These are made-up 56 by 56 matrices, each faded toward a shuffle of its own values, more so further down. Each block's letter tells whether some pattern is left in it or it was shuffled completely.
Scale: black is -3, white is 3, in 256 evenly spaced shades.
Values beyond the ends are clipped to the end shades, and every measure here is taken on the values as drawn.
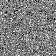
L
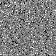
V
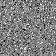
V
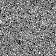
L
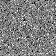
L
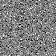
V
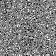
V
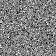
L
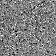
L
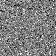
L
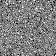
L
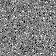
L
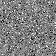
L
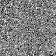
V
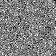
V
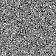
L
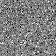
V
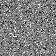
L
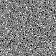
V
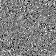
V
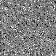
V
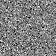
L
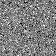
L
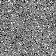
L
